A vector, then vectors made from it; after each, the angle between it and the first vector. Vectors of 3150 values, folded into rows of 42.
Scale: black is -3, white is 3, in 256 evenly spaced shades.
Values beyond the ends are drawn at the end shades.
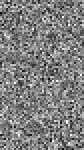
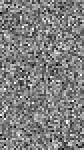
nearly parallel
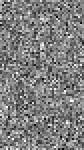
partly aligned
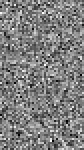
nearly opposite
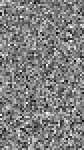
partly aligned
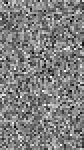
partly aligned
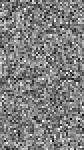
partly opposed
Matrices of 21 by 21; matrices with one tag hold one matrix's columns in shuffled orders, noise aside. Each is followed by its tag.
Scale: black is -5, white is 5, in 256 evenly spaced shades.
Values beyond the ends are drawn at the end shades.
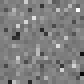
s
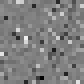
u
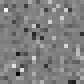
s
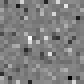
u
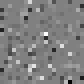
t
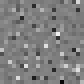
t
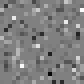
s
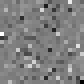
t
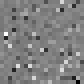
t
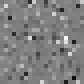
u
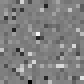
t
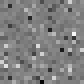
t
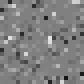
u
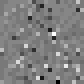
t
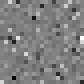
u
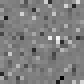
u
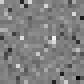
u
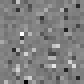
t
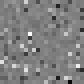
t
